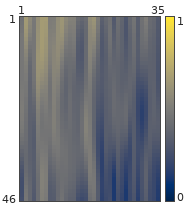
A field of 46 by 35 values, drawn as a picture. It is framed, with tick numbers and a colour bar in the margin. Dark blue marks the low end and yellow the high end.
The field climbs toward the top left. The ninth with the lowest average is the bottom right. The grain runs up and down. The ninth with the highest average is the top left.
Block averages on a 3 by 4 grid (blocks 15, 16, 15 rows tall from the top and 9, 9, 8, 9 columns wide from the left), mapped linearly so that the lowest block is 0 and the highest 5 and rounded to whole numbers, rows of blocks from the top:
5422 | 4321 | 3300
